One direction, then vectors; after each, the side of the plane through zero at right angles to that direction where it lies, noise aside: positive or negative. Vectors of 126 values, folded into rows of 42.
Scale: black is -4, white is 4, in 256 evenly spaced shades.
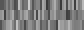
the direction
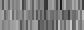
positive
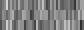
positive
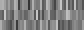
negative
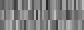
positive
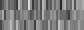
positive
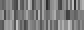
positive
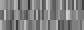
negative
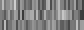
negative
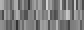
negative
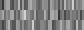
positive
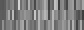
positive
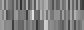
negative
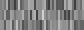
positive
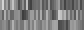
negative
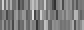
negative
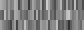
negative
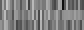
negative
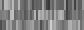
positive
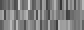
positive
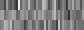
positive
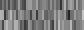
positive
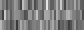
negative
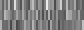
negative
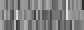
negative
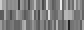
negative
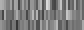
negative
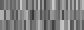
positive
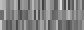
negative
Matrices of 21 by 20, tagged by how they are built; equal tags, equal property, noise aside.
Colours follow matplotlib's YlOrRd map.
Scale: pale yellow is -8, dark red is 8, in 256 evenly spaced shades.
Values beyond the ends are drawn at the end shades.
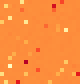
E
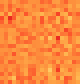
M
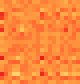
M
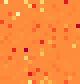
E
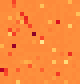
E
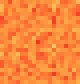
M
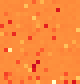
E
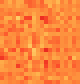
M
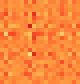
M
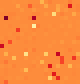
E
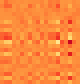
M
